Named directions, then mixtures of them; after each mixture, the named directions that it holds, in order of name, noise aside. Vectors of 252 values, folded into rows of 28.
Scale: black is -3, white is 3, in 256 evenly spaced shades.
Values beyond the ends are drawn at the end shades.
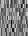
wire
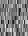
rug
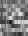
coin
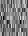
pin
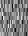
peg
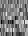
coin, rug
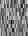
wire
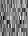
pin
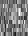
coin, rug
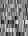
coin, rug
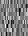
rug, wire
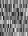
coin, peg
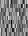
wire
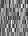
wire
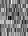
coin, pin, wire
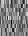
wire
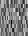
wire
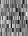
coin, pin, wire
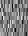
peg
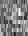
coin, rug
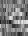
coin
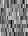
coin, wire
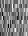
peg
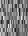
peg, rug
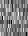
coin, peg, wire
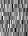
peg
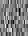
rug, wire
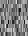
rug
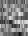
coin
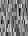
peg, rug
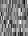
coin, pin, rug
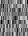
pin, rug, wire
